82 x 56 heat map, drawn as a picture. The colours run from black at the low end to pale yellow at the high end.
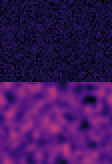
The table splits into 2 rows of 1 panel. Panel 1,1: very low, fine-grained, faint in contrast. Panel 2,1: low, blotchy.
